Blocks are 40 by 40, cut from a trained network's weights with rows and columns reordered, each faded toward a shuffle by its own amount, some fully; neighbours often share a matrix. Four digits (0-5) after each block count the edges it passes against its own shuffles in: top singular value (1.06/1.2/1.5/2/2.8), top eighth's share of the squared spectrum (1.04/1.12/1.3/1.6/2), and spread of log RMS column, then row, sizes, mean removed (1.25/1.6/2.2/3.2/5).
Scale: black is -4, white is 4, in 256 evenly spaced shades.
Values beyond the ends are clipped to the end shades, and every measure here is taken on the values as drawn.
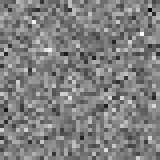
0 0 0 0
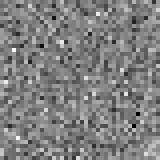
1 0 0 0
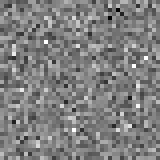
0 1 0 0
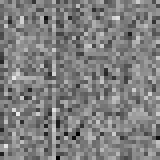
2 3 1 1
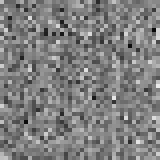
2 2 0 1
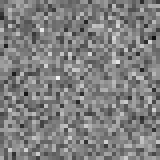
0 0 0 0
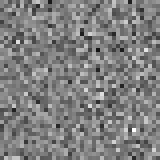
1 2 1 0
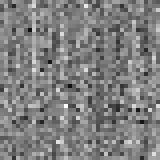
3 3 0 2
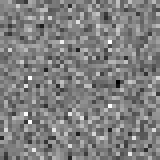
1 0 1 0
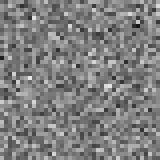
0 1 0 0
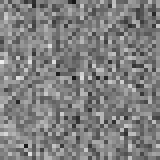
2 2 0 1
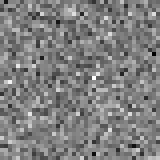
0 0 0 0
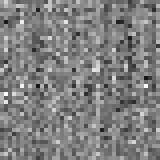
3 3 1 2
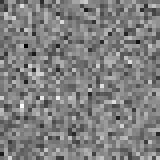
0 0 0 0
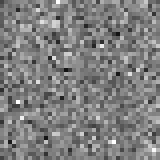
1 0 0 0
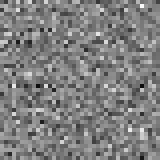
3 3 1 1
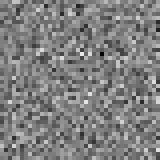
2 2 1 1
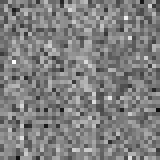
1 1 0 0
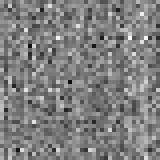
2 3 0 2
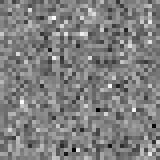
1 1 0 1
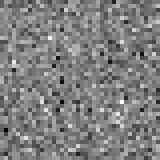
0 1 0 0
